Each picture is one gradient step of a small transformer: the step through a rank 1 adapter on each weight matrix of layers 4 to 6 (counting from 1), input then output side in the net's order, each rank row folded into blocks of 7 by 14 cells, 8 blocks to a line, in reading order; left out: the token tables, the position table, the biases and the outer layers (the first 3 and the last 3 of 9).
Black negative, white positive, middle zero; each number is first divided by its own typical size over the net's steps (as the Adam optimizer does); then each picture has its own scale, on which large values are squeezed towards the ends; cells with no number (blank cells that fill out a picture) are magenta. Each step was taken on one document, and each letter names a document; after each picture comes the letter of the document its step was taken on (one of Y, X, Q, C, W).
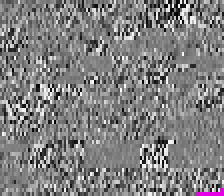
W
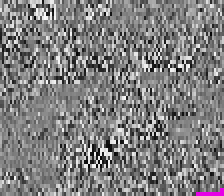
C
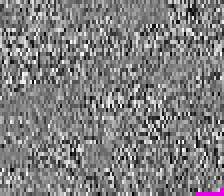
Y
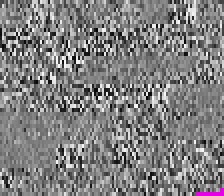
C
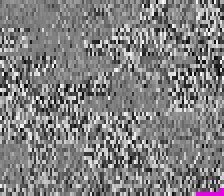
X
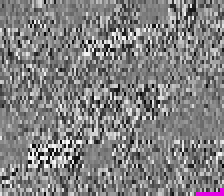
C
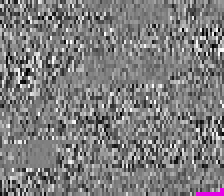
Y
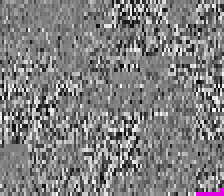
X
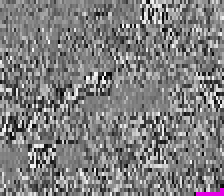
X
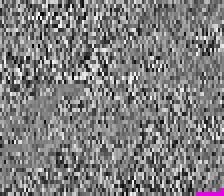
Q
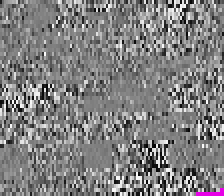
X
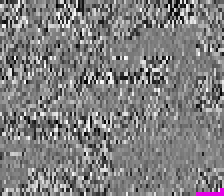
W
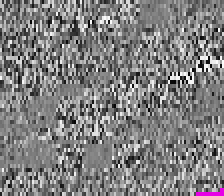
C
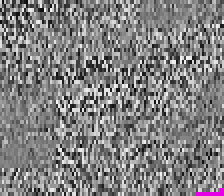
C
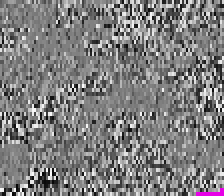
X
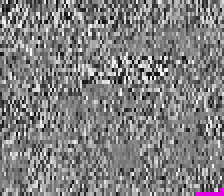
W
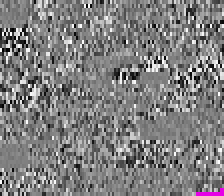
Y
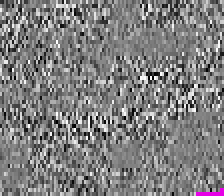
W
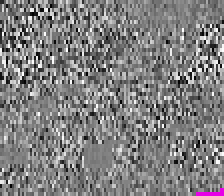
Y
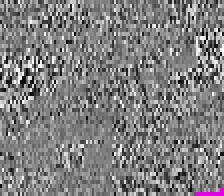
Y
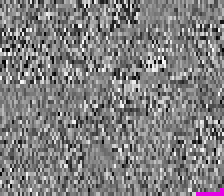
Y
